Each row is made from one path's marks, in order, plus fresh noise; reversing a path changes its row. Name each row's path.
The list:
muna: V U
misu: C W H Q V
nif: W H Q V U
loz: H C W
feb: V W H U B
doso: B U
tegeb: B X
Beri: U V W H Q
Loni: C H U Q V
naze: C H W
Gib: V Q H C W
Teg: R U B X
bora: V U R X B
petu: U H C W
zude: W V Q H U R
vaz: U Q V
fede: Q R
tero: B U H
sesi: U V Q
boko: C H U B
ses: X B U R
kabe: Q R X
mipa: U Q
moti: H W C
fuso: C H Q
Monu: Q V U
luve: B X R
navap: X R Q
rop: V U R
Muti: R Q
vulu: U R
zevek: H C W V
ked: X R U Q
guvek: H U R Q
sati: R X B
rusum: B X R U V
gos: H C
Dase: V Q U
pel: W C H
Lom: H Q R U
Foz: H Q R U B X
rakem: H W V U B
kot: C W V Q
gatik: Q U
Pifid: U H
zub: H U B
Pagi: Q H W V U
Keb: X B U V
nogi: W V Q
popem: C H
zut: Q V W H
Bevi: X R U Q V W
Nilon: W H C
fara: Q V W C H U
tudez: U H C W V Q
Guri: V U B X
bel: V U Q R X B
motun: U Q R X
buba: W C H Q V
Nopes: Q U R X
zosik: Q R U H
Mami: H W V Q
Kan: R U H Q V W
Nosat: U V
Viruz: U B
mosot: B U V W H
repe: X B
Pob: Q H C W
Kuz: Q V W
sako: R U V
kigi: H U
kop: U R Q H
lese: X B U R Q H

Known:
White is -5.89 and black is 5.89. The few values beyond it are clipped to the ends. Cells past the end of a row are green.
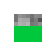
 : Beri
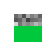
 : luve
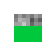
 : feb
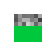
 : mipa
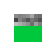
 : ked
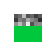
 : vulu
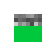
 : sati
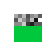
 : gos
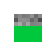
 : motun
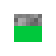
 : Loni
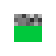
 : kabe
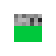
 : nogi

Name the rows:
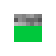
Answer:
Bevi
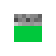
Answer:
ses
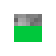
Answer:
tudez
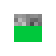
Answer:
rakem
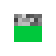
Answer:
Pifid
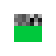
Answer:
Muti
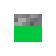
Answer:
misu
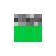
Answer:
navap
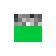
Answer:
Viruz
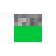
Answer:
kot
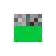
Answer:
loz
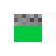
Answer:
Nopes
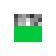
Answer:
Nosat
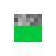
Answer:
petu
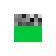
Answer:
fede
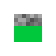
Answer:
Pob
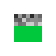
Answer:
doso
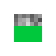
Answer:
sesi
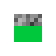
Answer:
naze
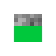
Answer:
buba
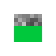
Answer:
Lom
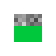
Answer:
zub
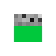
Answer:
Kuz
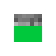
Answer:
Teg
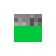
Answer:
Kan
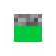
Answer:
fuso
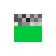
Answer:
tegeb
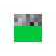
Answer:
Nilon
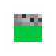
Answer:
Monu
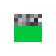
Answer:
popem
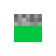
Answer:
mosot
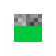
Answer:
zevek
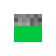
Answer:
kop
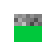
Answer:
guvek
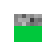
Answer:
Gib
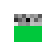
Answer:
repe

